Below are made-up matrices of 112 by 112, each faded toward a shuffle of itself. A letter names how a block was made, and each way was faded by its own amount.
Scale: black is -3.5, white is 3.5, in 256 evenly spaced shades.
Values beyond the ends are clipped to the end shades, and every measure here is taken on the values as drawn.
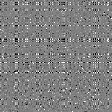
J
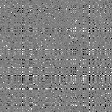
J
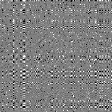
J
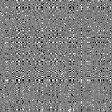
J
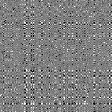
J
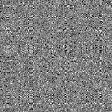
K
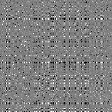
J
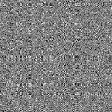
K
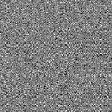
K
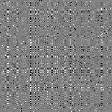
J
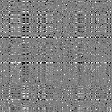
J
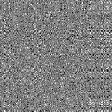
K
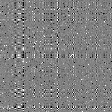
J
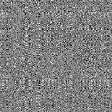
K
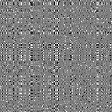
J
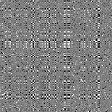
J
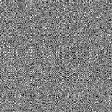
K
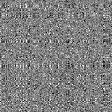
K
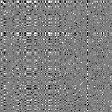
J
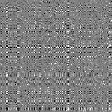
J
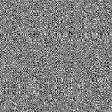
K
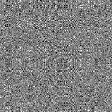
K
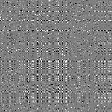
J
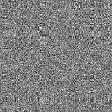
K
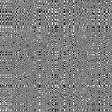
J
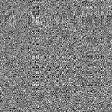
K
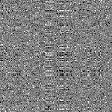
K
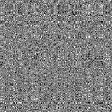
K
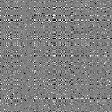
J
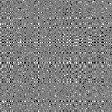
J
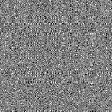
K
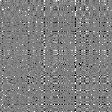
J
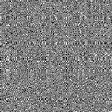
K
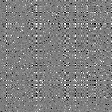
J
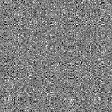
K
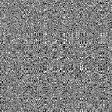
K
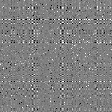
J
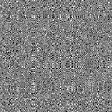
K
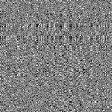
K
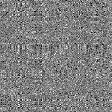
K
